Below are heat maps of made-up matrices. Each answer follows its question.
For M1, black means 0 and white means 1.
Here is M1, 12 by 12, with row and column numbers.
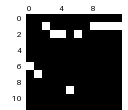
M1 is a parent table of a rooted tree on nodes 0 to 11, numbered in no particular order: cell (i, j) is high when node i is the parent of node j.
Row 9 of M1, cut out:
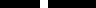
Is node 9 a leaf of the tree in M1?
no
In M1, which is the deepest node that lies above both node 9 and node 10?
1
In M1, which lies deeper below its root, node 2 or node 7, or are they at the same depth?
node 2
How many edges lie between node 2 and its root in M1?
2
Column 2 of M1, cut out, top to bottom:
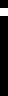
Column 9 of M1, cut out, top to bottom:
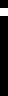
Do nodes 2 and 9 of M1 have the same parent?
yes
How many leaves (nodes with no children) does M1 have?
7
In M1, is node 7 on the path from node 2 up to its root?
yes
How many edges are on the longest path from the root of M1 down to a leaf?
4
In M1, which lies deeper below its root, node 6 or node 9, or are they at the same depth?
node 6
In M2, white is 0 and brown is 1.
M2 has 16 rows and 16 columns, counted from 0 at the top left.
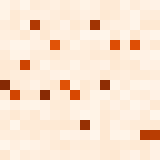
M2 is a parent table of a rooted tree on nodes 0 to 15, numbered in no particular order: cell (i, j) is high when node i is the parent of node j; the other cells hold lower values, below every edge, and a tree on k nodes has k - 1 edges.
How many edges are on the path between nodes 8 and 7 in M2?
4
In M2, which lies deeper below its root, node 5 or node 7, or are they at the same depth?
node 5
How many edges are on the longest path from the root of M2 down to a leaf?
7
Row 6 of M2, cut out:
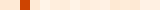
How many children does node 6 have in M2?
1
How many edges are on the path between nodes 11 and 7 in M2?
3
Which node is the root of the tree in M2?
12
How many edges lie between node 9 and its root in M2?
4
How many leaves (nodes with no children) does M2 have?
9
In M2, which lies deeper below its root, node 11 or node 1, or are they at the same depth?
node 11
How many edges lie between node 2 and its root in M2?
3
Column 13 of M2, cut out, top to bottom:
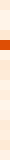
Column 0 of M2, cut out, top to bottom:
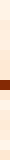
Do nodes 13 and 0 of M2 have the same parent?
no
